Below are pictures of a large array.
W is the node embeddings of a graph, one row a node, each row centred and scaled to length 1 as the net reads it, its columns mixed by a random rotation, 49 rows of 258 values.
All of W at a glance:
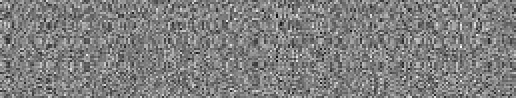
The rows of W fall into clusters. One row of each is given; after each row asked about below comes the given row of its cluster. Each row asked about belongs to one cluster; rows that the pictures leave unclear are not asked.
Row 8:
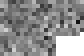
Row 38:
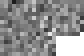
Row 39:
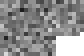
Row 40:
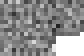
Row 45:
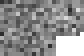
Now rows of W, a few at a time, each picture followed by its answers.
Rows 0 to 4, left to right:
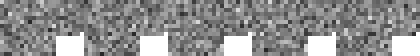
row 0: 38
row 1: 39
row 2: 40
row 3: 40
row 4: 45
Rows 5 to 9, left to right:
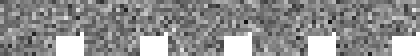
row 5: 45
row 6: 38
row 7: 8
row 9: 45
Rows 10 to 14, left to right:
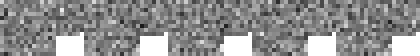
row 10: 38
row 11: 40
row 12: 40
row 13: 40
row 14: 40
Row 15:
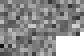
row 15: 45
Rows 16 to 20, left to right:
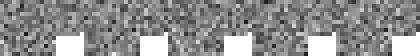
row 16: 39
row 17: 38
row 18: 8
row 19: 38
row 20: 38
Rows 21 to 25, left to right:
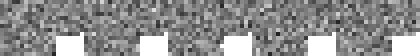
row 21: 38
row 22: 40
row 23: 40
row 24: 39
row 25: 8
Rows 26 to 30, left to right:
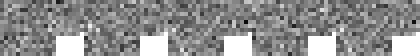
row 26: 39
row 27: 8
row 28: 8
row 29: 40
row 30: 8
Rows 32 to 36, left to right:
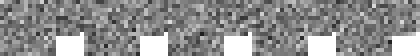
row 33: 38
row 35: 38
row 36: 8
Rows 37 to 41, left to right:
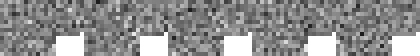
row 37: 40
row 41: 39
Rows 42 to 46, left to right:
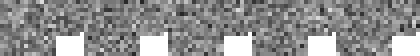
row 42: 38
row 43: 39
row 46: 40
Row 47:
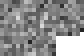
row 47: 38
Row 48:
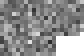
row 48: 8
